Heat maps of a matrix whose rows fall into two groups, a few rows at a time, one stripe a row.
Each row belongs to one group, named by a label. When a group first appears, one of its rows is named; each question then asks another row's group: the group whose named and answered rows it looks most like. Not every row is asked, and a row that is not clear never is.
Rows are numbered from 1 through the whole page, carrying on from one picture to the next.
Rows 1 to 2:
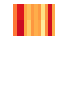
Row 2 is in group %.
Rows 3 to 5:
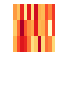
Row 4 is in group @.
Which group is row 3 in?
@
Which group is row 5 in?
%
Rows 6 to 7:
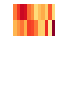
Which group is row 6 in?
%
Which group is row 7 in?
@
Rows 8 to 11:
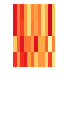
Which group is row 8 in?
%
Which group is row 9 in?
%
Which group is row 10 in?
@
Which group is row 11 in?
%
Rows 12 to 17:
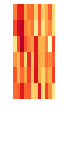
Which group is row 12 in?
%
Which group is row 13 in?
%
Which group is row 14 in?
@
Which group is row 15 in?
@
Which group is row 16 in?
@
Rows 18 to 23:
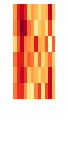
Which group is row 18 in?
%
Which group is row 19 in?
%
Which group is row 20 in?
@
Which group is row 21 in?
%
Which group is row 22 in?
%
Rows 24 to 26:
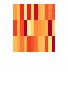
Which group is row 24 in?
@
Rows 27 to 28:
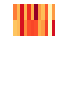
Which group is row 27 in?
@
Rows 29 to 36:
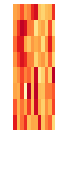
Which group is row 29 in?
@
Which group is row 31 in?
%
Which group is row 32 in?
%
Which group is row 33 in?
@
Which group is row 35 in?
@
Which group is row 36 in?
%
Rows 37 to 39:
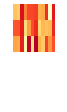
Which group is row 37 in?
@
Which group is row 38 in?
@
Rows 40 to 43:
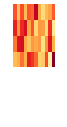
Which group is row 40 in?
@
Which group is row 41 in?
%
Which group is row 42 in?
%
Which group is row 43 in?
@
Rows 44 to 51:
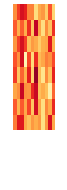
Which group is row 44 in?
%
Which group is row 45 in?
@
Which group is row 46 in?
%
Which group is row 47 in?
@
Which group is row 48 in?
@
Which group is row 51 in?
%
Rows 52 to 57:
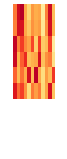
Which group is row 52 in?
%
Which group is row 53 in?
%
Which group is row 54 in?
%
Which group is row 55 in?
%
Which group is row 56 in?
@
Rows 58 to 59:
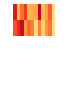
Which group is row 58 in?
%
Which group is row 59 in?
%
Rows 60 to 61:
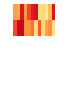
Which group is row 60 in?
@
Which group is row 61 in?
%
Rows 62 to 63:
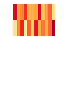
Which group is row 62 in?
%
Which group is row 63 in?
@
